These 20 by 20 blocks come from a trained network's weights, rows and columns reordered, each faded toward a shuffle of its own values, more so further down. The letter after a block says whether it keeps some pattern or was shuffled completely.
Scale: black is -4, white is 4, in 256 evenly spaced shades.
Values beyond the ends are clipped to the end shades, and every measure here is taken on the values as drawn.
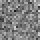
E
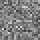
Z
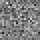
E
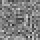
Z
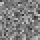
E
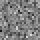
E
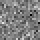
E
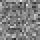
Z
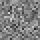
Z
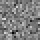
E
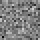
E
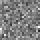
E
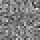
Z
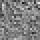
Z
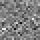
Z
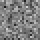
Z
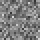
E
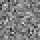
E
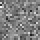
E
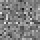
Z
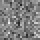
Z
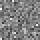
E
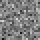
E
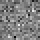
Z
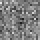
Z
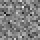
E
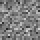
E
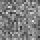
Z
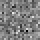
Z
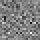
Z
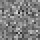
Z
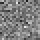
E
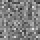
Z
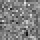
E
